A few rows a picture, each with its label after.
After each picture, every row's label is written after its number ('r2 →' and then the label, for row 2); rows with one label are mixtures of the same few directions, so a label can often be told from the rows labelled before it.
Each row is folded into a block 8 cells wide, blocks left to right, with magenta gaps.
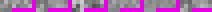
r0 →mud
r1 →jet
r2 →jet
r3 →mud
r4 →mud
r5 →jet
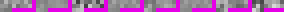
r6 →mud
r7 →jet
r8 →mud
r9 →mud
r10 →jet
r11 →mud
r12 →jet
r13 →jet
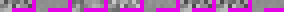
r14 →mud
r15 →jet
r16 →jet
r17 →mud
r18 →mud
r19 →mud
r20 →mud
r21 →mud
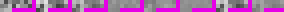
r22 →mud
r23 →jet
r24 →jet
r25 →mud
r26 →jet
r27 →mud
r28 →jet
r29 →jet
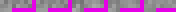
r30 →mud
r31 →mud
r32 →jet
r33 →jet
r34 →mud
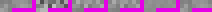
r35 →jet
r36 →mud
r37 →mud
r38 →mud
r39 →mud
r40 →jet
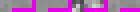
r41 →jet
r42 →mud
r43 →jet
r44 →jet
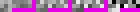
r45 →jet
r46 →mud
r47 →mud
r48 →mud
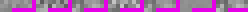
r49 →mud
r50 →mud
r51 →jet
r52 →mud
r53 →jet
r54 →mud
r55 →jet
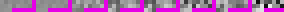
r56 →mud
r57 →mud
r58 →mud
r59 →jet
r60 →jet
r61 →mud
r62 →jet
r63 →mud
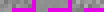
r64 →mud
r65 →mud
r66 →mud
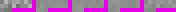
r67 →mud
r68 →jet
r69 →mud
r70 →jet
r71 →mud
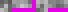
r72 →jet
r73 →jet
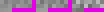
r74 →mud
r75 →mud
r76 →mud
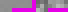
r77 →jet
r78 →jet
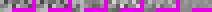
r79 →mud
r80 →mud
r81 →jet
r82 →mud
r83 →mud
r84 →mud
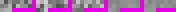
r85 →mud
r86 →jet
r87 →mud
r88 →jet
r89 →mud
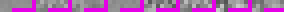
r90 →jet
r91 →mud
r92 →jet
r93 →mud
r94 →mud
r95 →mud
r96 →jet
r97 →jet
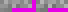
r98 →mud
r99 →mud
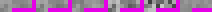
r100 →jet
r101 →jet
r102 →jet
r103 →jet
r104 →mud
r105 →mud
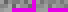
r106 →mud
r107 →mud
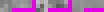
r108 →jet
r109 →jet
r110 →jet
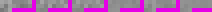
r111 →jet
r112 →mud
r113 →mud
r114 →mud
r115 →jet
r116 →jet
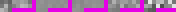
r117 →jet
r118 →mud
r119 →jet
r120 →mud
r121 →mud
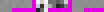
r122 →mud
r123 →jet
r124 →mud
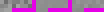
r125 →mud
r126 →mud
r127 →mud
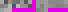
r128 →mud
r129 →jet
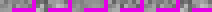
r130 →mud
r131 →jet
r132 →jet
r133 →mud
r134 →mud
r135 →jet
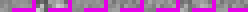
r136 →jet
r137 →jet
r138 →mud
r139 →mud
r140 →mud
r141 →jet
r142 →mud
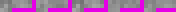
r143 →jet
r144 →jet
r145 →jet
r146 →mud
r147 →jet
